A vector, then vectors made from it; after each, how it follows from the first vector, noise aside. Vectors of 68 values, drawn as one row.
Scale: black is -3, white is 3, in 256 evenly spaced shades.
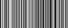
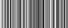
sign-scrambled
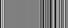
partly zeroed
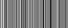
partly zeroed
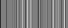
partly zeroed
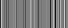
partly zeroed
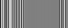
partly zeroed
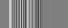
partly zeroed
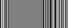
partly zeroed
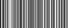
sign-scrambled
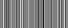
partly zeroed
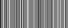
partly zeroed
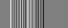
partly zeroed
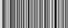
sign-scrambled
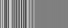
partly zeroed
